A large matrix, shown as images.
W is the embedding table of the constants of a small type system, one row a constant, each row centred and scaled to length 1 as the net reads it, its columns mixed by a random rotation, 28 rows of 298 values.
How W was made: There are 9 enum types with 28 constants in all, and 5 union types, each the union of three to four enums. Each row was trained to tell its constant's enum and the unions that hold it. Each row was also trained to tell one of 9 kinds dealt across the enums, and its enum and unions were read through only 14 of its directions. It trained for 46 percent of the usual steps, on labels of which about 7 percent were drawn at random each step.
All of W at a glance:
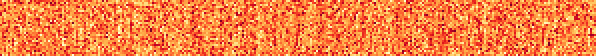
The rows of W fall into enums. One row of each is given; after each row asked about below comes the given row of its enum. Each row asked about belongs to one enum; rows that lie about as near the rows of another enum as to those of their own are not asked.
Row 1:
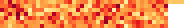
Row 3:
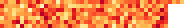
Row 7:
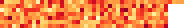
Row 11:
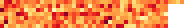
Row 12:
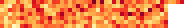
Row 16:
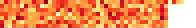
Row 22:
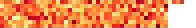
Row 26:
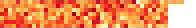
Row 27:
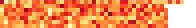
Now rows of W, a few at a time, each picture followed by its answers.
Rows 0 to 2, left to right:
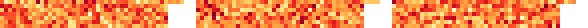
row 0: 27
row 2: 11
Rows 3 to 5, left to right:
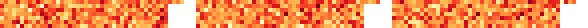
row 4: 26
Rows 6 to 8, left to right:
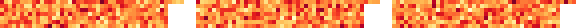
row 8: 7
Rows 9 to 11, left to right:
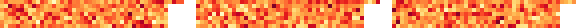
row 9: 1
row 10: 12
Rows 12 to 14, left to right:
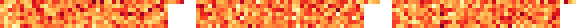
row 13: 27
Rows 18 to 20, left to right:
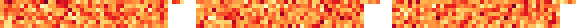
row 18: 16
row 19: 22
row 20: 26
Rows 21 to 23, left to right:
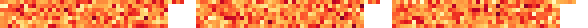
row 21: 22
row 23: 27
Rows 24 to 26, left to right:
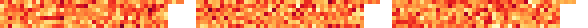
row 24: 11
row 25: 1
